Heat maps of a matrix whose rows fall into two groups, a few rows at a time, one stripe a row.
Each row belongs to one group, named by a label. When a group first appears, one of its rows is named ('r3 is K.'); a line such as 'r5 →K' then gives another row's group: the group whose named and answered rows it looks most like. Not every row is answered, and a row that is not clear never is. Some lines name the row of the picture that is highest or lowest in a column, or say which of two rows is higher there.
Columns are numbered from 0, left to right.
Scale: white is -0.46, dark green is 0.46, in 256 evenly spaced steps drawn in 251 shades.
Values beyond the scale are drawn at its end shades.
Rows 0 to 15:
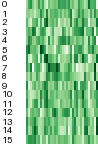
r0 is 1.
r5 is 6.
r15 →1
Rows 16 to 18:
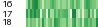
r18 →1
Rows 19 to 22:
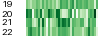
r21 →1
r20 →6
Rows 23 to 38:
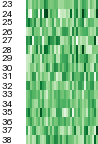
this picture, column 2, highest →27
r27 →6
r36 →1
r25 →6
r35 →6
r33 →1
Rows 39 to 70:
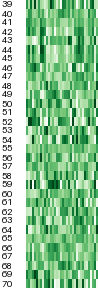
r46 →1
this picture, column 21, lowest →46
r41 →6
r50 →6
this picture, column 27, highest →63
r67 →6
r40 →1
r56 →6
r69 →1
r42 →6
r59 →6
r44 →6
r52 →1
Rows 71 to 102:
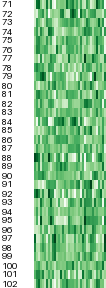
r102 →1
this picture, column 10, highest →97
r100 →1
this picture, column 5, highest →79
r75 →1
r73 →1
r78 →6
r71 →1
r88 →6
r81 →1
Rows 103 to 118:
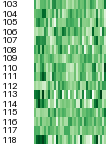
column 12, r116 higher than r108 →No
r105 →1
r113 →6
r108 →6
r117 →6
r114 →1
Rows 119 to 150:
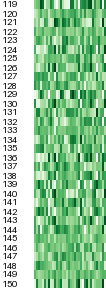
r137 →6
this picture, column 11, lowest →119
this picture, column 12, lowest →129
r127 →1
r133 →1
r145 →1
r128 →6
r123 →1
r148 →1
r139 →1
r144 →6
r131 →1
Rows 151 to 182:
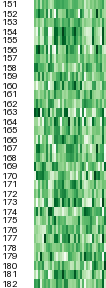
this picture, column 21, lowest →170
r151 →6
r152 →1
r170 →1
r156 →1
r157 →1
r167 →1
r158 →6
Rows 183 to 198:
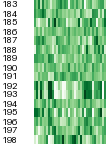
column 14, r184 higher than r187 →No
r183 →6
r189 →6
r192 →6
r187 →1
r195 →6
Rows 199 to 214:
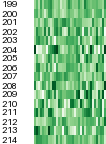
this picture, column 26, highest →209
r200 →6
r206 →1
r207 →6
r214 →1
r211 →6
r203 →1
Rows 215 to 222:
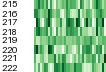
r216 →6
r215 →1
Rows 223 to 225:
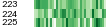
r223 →1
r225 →1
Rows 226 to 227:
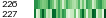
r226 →6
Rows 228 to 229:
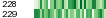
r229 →6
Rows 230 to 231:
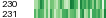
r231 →1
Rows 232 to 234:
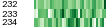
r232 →1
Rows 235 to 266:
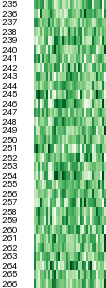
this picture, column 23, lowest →251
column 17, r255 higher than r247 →Yes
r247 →6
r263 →6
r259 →1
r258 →1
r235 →6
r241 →6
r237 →6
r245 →1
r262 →1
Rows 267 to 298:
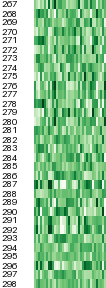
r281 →6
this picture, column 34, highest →290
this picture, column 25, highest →275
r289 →1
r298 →1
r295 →1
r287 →6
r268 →1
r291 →6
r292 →6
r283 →1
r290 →6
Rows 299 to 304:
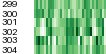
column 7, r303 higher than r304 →No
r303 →1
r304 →1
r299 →6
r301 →1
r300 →6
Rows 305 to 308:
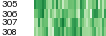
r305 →1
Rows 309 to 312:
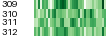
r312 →6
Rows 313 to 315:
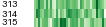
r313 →1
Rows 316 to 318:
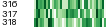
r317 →1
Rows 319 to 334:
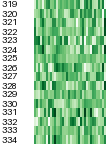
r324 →1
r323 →6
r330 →6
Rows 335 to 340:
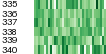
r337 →6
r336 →6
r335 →1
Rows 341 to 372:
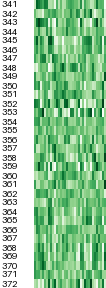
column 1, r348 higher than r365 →No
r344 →1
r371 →6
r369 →1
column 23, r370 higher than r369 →No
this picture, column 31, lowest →372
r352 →6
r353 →6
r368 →1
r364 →6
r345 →6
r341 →1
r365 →6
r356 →6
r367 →1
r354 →6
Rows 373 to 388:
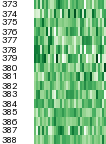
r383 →1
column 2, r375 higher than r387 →No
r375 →1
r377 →6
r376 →1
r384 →6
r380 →1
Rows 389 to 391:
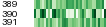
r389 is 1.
